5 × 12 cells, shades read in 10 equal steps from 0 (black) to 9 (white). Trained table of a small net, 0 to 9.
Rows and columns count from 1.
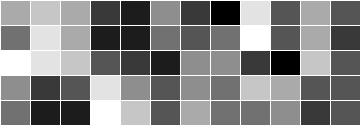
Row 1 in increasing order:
0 1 2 2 3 3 5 6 6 6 7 8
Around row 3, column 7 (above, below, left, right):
3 5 1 5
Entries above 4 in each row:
6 4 6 6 4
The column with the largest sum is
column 9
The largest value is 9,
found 3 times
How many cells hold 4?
7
